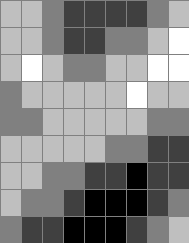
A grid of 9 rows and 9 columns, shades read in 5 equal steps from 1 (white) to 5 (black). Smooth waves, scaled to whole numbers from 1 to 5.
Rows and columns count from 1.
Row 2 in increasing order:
1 2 2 2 3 3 3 4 4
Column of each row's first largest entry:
4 4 4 1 1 8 7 5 4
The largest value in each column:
3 4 4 5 5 5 5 4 4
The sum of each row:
28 24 17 18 22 24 31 34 35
